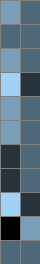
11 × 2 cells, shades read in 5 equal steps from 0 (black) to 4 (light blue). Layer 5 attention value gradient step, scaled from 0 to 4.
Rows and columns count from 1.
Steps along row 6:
down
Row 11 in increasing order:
2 2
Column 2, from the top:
2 2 2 1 2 2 2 2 1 3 2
